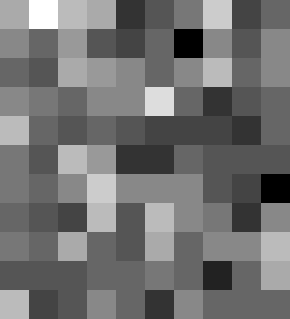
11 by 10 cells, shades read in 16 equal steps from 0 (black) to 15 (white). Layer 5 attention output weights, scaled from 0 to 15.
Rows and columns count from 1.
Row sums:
83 59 77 70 54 59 66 68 77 58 63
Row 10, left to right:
5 5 5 6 6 7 6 2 6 10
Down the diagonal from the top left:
10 6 10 8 5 3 8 7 8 10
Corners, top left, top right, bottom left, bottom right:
10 6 11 6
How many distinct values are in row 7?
7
